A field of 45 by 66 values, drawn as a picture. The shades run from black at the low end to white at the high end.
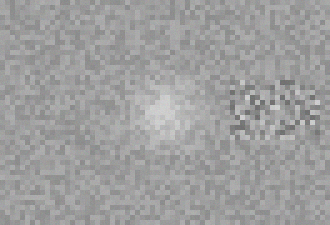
No row or column stands out. Values change most from cell to cell in the middle right. The ninth with the highest average is the centre. An odd patch, rougher than its surroundings, sits in the middle right. The halves do not mirror each other. Overall the values sit about 60% of the way up the scale. No regular stripes run through it. One bump rises in the centre.
